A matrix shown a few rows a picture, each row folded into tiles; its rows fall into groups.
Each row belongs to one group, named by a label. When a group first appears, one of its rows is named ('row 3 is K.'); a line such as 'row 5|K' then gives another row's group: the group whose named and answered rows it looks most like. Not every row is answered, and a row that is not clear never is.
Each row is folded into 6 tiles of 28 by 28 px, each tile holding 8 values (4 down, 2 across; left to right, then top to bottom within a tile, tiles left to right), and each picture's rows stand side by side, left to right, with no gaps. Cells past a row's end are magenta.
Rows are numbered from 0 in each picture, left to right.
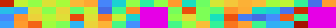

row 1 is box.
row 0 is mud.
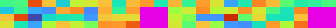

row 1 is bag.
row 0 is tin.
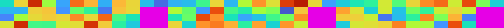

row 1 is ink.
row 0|mud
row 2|ink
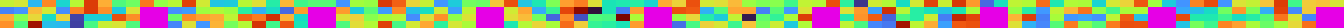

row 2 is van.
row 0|bag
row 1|mud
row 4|box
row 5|ink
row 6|tin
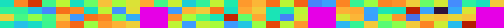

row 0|tin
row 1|bag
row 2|box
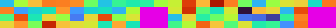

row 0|van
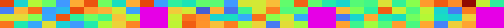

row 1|ink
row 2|ink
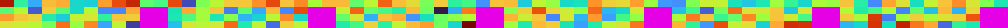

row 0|ink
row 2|box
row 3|bag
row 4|tin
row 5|ink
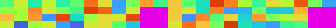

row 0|bag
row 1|ink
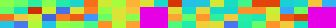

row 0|bag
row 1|bag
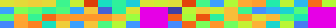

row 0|mud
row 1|mud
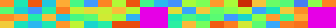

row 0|tin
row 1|van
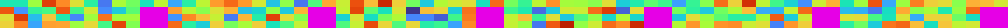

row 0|van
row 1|van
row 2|box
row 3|tin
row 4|van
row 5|tin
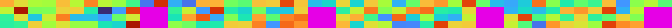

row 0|box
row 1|ink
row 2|bag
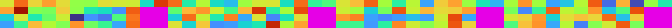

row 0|box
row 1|bag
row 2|tin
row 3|mud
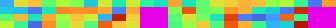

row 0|tin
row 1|box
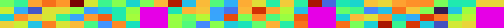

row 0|van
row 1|bag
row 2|van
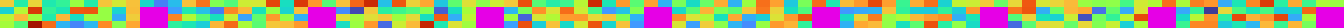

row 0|bag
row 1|tin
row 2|mud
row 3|mud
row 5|mud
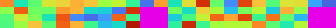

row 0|box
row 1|mud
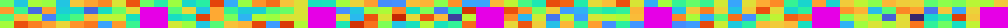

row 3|ink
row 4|bag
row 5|box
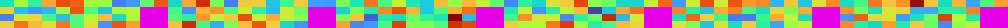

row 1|mud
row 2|tin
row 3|van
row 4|van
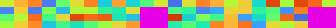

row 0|mud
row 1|tin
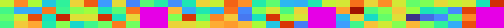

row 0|mud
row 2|box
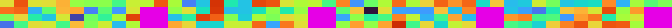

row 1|ink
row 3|tin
